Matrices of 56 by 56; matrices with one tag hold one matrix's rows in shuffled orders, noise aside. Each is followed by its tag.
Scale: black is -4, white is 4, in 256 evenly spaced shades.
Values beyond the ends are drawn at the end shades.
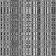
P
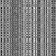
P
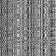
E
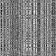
P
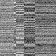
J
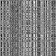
P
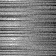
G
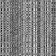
P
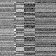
J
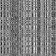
P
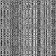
P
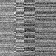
J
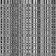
P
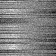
G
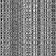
P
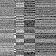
J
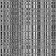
P
